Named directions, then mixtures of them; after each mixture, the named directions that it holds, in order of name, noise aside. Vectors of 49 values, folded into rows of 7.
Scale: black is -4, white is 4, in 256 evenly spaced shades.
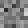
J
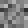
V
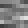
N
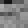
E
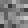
N, V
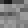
E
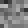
E, V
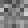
E, J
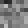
E, V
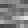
N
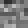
E, J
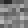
E, N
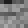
E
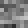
J, N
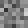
J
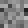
J, V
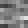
N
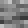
E, N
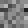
V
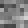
J, N
